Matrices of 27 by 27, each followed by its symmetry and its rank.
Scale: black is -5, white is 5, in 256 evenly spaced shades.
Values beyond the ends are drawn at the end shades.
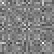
symmetric, rank three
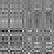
neither, rank two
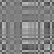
symmetric, rank one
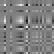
symmetric, rank one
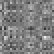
neither, rank three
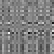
neither, rank two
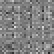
neither, rank five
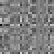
neither, rank three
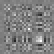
symmetric, rank three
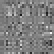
neither, rank three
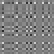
symmetric, rank one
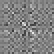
symmetric, rank three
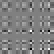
symmetric, rank one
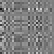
neither, rank two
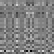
neither, rank two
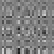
neither, rank two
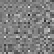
neither, rank five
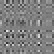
neither, rank two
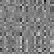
neither, rank three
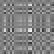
symmetric, rank one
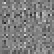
neither, rank five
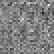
neither, rank five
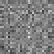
neither, rank five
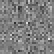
neither, rank five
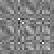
symmetric, rank three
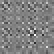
symmetric, rank three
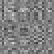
neither, rank three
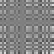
symmetric, rank one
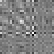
symmetric, rank three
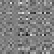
neither, rank three
